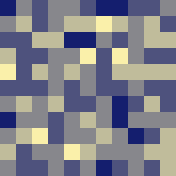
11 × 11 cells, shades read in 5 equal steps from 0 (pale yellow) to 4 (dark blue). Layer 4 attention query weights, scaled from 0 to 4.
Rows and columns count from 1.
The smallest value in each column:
0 1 0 1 0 0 0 0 1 1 1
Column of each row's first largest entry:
1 3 5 2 2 1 8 1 9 2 7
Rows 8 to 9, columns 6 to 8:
1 2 4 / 2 1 2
